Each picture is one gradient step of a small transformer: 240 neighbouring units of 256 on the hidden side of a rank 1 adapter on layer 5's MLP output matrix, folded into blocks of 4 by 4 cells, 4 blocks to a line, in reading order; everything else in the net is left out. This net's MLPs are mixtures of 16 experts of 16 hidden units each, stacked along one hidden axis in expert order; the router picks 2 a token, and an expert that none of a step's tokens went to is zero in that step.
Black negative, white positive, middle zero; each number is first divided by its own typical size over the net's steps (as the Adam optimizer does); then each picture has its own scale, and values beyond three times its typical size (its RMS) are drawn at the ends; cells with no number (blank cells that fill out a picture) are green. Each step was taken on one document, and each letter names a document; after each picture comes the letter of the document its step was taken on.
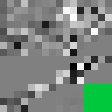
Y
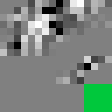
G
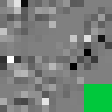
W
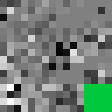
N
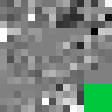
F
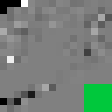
W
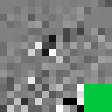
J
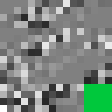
N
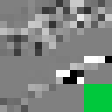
G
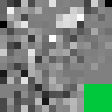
F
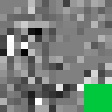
N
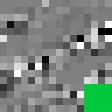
N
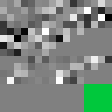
Y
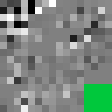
F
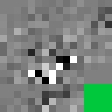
J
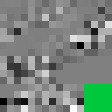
F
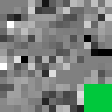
N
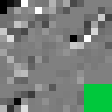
W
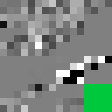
G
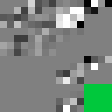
G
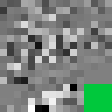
N
